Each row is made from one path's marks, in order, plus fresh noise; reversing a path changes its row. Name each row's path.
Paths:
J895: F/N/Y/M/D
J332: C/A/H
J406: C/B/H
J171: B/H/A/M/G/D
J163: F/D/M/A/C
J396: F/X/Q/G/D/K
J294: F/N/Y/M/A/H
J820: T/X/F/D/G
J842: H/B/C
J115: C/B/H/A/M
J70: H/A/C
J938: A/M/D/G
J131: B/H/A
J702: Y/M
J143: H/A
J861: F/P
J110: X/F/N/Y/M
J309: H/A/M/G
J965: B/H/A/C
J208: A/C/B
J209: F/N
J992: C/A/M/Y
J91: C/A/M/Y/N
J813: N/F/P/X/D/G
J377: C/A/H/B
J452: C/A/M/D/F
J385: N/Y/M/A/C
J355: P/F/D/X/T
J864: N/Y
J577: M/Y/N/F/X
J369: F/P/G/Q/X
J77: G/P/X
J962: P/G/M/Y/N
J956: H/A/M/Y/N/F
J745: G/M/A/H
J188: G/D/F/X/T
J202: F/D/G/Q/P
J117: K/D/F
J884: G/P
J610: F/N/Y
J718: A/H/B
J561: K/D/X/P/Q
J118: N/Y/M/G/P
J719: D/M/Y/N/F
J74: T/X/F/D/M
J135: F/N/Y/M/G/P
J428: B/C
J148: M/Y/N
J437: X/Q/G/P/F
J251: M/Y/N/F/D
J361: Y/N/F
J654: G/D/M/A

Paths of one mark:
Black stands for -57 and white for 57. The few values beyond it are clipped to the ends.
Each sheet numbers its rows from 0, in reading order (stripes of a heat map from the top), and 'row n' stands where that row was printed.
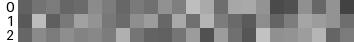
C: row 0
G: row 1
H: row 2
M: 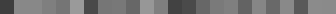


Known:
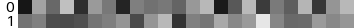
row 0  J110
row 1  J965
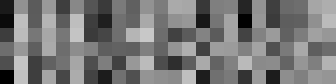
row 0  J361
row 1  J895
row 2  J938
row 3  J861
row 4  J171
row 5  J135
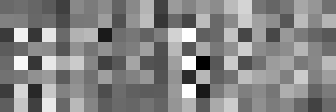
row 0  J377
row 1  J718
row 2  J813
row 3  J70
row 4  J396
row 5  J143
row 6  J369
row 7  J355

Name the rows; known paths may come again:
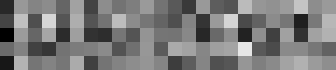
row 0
J309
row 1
J74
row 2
J577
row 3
J406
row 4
J745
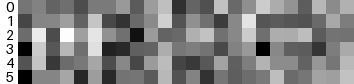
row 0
J718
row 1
J452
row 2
J561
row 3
J719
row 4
J171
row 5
J956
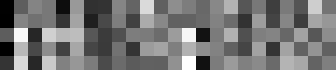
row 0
J91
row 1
J148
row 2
J202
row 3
J118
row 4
J369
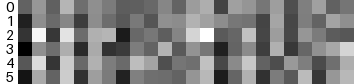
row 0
J861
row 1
J864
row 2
J813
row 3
J294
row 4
J820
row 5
J110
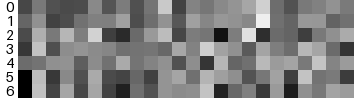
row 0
J115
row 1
J842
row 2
J163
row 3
J884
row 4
J143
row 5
J962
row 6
J135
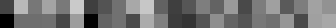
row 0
J938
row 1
J702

